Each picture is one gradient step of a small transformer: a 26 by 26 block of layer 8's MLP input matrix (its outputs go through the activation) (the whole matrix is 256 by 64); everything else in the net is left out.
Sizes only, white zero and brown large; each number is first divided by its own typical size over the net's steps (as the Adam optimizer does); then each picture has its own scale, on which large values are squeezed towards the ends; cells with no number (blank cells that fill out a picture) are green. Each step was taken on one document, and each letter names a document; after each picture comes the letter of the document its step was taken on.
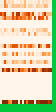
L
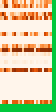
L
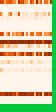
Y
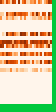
Y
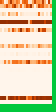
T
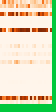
T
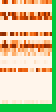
L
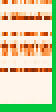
L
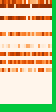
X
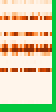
L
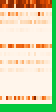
T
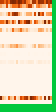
T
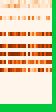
X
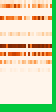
X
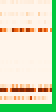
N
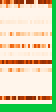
T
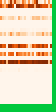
X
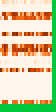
L
